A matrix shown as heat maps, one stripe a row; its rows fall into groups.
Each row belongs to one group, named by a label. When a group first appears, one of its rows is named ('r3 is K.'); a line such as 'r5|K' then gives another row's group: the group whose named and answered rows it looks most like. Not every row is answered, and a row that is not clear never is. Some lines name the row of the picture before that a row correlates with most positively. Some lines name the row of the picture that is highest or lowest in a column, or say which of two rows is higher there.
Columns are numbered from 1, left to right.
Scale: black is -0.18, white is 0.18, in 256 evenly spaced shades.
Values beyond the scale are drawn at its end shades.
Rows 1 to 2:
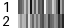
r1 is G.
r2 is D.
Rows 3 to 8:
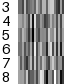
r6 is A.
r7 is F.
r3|G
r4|A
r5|A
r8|A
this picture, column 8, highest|3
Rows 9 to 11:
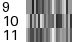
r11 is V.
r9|V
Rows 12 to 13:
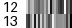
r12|D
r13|G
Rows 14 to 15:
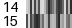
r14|D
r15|V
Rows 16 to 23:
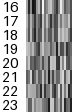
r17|F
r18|F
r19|D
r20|V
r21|F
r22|A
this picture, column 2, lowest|16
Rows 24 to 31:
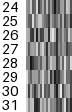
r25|G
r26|V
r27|D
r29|D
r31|D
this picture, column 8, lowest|26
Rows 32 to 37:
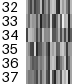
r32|V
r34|A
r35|V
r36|V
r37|A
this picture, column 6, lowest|35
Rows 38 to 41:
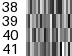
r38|D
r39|A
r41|A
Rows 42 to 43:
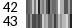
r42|G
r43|F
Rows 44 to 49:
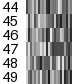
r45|D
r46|G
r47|D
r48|A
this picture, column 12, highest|47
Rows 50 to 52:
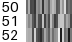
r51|F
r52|A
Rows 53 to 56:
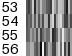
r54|G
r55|A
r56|A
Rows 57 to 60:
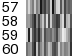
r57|A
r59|F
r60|F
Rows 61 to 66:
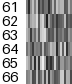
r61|G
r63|D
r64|V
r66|F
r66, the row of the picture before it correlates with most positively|58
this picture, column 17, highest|61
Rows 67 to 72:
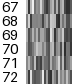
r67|G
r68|V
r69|G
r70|G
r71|A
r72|F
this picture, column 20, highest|68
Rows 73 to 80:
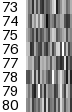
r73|V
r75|V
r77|D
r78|G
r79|F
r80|F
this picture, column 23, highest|73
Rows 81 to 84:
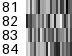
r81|D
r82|G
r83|D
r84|D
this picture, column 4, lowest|82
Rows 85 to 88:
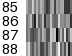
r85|G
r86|F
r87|V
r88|A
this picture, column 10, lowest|86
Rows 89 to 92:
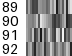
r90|D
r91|A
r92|F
